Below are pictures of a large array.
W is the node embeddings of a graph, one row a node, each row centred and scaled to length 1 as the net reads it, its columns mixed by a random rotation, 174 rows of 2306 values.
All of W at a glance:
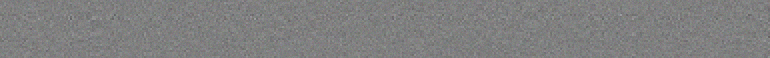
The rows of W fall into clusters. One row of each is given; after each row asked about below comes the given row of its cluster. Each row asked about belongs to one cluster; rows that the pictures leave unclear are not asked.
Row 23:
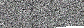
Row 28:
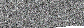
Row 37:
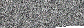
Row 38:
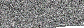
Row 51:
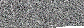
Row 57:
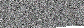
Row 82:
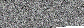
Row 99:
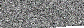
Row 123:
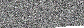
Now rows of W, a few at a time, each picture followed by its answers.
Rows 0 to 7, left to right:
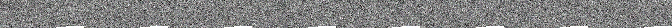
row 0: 38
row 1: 57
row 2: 57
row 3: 23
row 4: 82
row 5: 37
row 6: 123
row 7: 51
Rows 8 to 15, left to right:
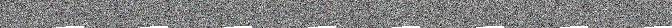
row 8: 82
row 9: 23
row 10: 99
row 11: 99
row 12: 23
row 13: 51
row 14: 37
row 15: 99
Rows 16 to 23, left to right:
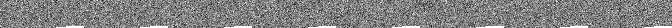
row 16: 57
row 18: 28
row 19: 28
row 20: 37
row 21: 38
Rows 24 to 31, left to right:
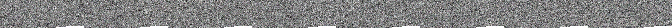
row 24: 37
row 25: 23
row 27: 23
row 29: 23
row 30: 123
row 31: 99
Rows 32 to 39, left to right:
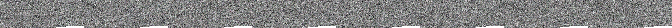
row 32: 23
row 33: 38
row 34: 28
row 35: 99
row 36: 28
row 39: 38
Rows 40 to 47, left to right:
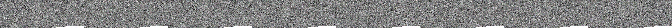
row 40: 82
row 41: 57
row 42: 82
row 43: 123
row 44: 23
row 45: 123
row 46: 123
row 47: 123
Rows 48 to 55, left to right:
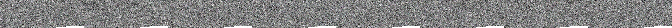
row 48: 57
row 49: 38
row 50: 57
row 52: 57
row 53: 28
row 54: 82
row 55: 57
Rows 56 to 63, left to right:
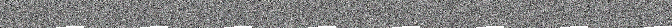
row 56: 57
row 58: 57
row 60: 99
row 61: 23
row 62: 23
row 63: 99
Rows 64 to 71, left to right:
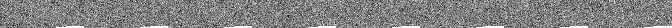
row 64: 37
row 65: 123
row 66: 37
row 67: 23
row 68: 51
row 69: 51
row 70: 28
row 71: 38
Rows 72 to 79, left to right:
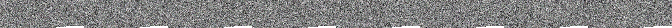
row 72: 51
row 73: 37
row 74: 123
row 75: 99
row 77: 23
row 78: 37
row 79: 82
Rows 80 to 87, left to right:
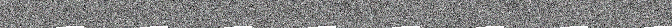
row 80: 51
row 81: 99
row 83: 99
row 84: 38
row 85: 28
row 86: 38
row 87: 28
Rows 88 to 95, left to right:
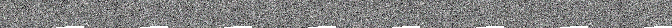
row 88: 82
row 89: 23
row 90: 51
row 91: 28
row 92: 123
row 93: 23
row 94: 99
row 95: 23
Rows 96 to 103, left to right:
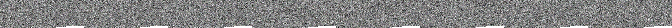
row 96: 57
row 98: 57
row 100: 28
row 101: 123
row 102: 57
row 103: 37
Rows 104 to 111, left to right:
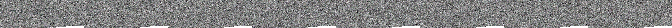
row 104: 99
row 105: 28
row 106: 57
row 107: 28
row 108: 99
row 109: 23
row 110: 123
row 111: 37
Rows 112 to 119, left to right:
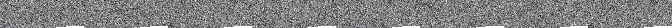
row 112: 57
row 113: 99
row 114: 82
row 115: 37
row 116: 37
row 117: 38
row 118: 23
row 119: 82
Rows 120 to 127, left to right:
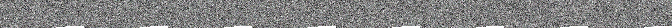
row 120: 82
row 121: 123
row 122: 57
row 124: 82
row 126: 38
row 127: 51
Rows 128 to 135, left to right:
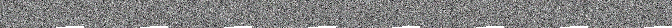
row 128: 82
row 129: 51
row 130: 37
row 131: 57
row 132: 57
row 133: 23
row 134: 37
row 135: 57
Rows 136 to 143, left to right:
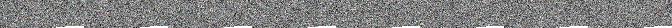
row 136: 82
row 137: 28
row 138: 37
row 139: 123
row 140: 99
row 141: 23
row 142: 82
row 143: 37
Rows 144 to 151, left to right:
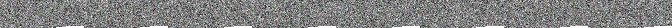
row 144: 51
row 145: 28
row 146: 51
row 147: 28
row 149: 82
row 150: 57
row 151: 99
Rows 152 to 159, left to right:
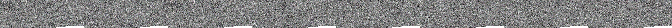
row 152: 38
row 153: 37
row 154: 38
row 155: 23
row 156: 82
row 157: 28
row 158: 37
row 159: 123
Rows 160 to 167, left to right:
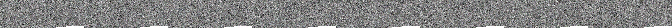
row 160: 57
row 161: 28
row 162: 57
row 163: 28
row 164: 82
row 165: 28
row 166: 57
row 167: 37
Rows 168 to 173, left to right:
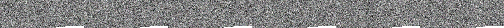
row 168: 38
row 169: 28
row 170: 82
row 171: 37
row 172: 23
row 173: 51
